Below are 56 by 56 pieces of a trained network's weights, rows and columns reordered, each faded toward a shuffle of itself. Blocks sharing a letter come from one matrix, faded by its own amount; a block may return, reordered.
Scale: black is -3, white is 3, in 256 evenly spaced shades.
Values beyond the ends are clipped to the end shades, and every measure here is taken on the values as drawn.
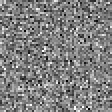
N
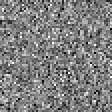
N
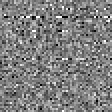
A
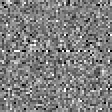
A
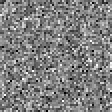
N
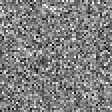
N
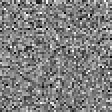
A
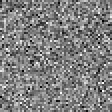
N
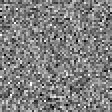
N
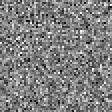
N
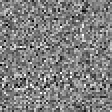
A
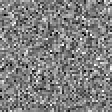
N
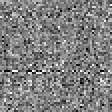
A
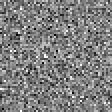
N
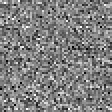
A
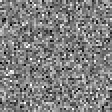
N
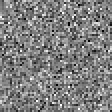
N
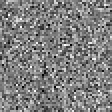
N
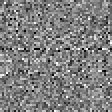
A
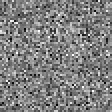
A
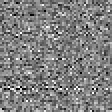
A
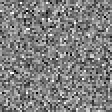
N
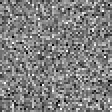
N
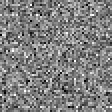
A
